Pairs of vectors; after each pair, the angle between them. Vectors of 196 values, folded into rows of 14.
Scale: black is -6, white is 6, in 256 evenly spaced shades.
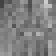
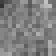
nearly parallel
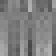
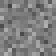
orthogonal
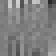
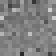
partly opposed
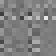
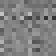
nearly opposite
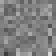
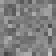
nearly parallel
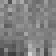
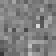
partly aligned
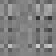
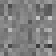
nearly opposite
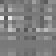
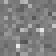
orthogonal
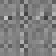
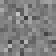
partly opposed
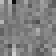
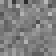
partly aligned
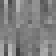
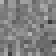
partly opposed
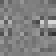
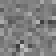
partly opposed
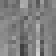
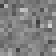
orthogonal
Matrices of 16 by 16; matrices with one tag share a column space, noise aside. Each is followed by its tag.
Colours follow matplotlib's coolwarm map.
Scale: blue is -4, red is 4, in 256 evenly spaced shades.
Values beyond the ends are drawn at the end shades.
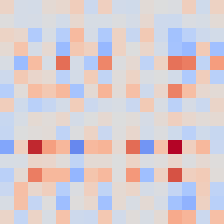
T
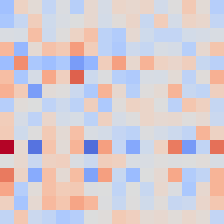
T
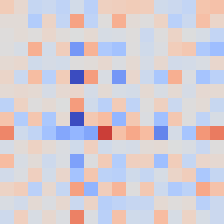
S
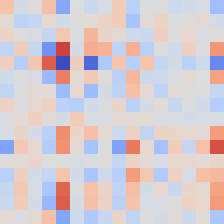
T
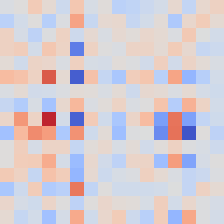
S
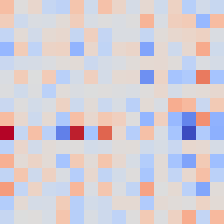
S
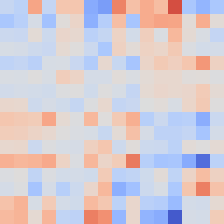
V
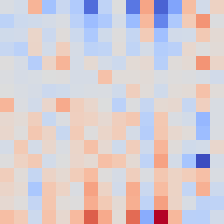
V
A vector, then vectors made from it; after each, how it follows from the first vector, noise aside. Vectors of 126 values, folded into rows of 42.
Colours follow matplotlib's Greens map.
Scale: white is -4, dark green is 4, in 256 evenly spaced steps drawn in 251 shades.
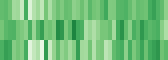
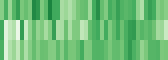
wrapped around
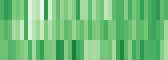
wrapped around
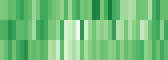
wrapped around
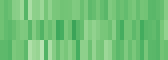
shrunk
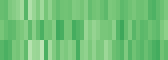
shrunk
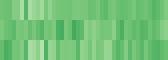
shrunk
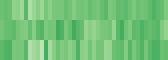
shrunk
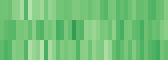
shrunk
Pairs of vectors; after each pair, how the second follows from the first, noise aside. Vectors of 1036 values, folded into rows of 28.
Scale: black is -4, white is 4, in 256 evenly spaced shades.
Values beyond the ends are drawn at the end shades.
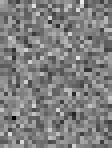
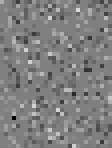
partly zeroed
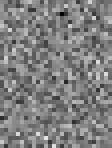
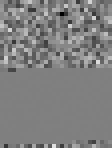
partly zeroed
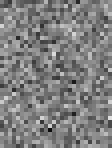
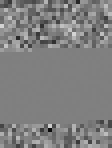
partly zeroed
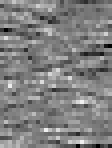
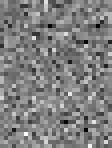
shuffled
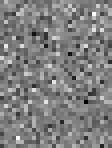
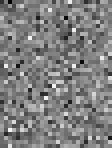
shuffled
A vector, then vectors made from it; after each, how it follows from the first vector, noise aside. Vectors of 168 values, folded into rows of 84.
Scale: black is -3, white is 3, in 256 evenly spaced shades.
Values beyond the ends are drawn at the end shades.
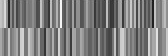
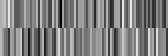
sign-scrambled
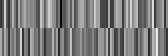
sign-scrambled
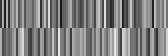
sign-scrambled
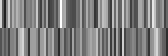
sign-scrambled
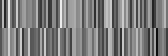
sign-scrambled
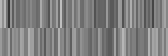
shrunk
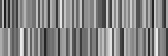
sign-scrambled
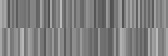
shrunk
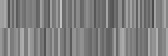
shrunk
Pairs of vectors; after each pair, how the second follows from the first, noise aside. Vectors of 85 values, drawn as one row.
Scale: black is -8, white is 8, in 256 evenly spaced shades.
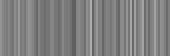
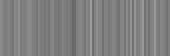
shrunk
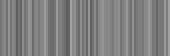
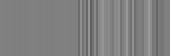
partly zeroed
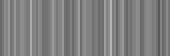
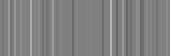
partly zeroed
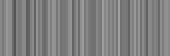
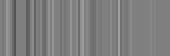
partly zeroed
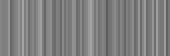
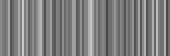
scaled up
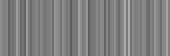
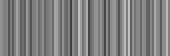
scaled up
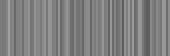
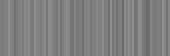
shrunk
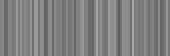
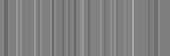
partly zeroed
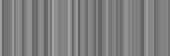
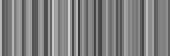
scaled up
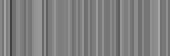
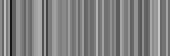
scaled up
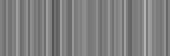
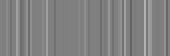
partly zeroed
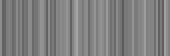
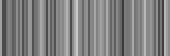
scaled up
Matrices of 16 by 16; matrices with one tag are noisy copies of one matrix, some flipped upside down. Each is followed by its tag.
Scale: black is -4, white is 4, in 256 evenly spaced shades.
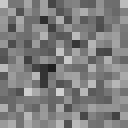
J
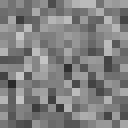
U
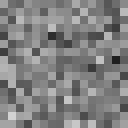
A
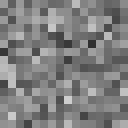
A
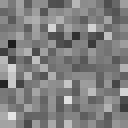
A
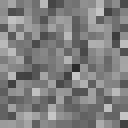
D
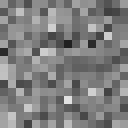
A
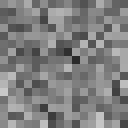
D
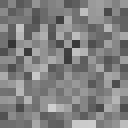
U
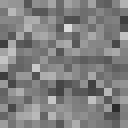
A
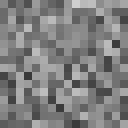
U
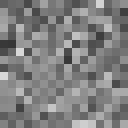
U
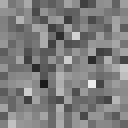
J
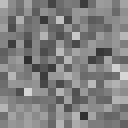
J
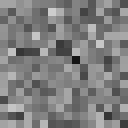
D
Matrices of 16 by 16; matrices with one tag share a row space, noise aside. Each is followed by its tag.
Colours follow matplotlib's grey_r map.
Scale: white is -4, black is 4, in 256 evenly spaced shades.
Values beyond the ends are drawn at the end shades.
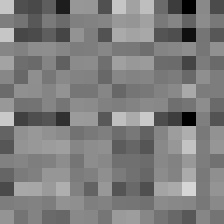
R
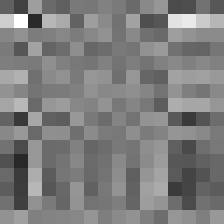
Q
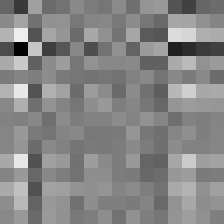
Q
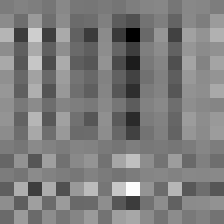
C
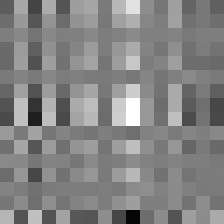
C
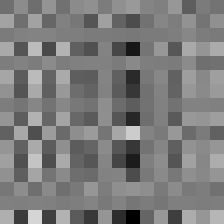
C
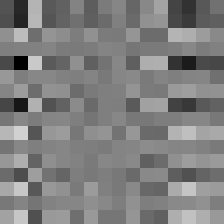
Q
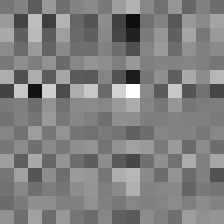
C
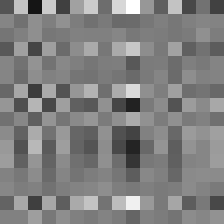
C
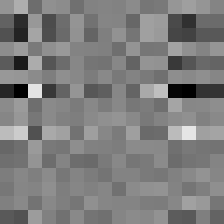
Q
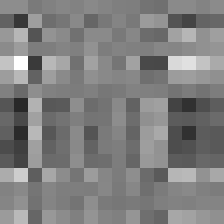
Q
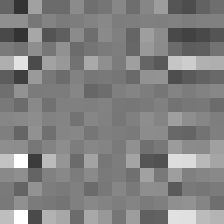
Q
